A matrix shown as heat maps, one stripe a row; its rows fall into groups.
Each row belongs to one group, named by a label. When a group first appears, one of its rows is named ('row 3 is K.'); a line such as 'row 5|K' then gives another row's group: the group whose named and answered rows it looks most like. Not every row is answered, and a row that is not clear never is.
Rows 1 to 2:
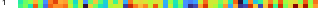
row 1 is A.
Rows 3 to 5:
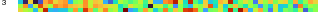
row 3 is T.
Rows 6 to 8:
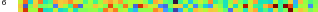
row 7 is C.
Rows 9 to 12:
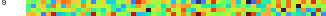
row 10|T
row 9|A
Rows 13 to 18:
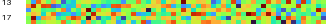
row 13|T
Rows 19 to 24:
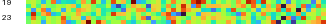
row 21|T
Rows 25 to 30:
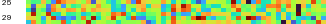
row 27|T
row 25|A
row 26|T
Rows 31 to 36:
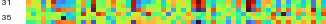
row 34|C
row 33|A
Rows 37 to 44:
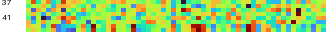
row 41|T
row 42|C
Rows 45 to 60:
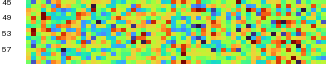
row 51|A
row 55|C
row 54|A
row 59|C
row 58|T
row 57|T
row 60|T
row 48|T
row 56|T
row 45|T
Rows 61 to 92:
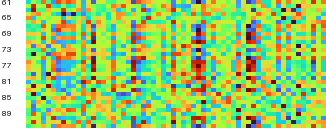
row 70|A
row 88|T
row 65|C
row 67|A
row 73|A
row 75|A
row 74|T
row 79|T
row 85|T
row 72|T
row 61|A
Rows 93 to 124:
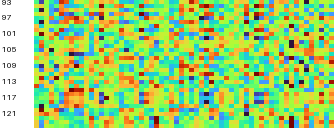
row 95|T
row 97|A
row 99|C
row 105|T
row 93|T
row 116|A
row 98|T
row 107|C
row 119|T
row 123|C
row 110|T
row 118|A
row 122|C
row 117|A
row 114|C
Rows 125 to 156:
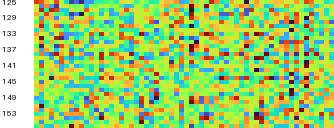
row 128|T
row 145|C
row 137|T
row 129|T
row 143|C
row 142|A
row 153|A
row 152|C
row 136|T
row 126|T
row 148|C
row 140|T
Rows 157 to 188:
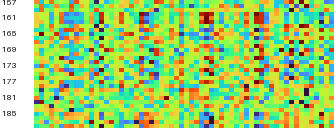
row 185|A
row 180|T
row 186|A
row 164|A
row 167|C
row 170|C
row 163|C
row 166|A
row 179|T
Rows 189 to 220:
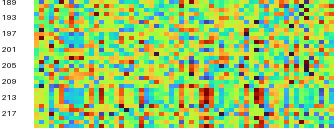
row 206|T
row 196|T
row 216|T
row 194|A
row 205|T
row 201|A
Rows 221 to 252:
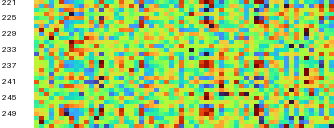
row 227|C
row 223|A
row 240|A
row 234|A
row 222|C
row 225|A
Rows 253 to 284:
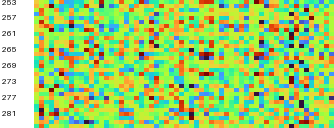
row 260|T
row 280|T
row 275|T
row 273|C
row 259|T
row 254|T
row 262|C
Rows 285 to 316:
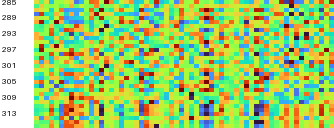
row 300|C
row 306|T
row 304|C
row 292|A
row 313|A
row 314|T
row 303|A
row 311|A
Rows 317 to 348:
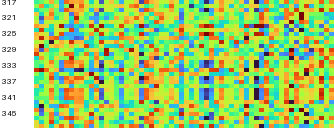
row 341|A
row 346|A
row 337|A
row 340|A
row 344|C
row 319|A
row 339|A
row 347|T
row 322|C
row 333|A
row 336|A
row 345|T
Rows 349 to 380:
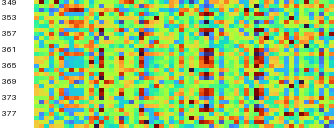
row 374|T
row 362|A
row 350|A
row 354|A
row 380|C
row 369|C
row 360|T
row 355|T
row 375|A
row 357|A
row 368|A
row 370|C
